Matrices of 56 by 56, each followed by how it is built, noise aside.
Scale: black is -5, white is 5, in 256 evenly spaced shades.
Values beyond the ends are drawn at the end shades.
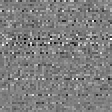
uneven rows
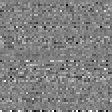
uneven rows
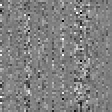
uneven columns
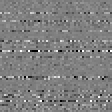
uneven rows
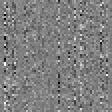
uneven columns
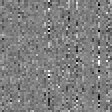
uneven columns
